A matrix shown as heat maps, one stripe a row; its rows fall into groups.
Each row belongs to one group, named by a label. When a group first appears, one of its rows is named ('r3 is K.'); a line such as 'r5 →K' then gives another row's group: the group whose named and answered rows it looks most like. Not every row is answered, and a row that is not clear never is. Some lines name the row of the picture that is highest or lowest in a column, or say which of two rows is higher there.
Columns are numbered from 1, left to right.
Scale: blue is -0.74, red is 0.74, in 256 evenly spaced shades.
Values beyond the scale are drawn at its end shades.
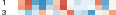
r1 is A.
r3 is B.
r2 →A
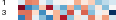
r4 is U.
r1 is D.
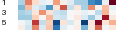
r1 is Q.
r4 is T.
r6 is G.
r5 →G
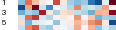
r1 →Q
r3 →B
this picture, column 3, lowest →3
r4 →D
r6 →D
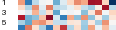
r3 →G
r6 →U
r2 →T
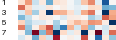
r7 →G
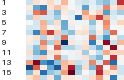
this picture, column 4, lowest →13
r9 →G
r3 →D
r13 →A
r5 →G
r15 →U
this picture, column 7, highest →15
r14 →U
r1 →Q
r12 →T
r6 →G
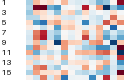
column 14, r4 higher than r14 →Yes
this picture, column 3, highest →2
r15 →Q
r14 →D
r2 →D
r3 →U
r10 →Q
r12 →Q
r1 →Q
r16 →G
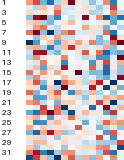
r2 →T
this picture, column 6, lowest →22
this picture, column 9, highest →4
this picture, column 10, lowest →22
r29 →Q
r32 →U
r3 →T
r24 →A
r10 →A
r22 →G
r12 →Q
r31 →A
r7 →A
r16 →Q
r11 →D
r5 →A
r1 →A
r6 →D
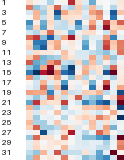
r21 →Q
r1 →A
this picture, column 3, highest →15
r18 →G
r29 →Q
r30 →Q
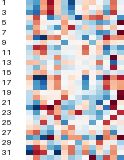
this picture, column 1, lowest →31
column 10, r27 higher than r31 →Yes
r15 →D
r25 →G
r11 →D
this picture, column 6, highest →20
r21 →T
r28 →B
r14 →T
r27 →A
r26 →A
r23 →B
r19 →Q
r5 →Q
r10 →D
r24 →T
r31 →U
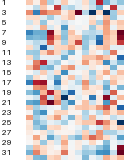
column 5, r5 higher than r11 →No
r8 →B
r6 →G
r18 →D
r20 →G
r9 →B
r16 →U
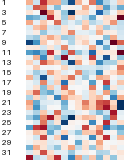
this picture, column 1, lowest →9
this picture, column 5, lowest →20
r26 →D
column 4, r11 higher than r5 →Yes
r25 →G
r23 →T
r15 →B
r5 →T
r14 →Q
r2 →D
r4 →B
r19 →A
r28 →G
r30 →U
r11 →B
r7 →U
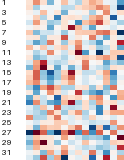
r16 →A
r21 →U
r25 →T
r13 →D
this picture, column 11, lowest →11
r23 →B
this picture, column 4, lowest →15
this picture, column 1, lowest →27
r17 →A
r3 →G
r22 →T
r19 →B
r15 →A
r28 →Q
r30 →Q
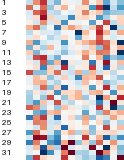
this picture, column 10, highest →30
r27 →U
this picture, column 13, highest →21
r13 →G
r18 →G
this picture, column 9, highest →28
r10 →B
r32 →Q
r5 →G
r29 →U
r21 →T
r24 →U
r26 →G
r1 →D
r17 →D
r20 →B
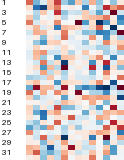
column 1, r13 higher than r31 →No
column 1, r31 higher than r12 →Yes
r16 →B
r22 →T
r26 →B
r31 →A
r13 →G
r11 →D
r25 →T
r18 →Q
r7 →Q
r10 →Q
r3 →T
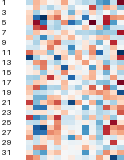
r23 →Q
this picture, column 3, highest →6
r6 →D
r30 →D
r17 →Q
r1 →Q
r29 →T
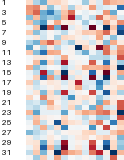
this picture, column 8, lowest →10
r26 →G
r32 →T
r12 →Q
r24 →Q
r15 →G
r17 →B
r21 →B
